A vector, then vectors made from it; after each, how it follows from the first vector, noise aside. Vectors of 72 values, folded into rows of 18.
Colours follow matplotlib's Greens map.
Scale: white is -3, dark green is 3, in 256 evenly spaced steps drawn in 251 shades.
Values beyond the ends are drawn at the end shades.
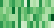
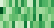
reversed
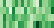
wrapped around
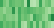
shrunk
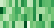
reversed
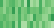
shrunk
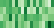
wrapped around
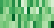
wrapped around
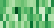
wrapped around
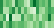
wrapped around
